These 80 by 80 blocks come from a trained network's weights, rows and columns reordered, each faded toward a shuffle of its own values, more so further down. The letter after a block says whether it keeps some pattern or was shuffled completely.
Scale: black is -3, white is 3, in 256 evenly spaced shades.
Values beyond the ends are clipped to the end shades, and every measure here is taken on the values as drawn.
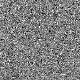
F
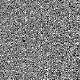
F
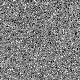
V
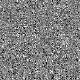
F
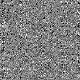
F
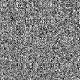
F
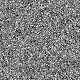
V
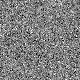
V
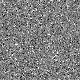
V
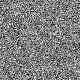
V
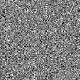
F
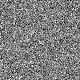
V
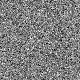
V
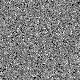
V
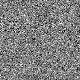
F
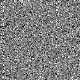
F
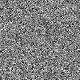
F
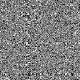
F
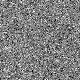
V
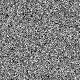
V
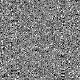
F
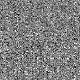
F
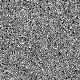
V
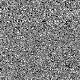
F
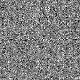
F
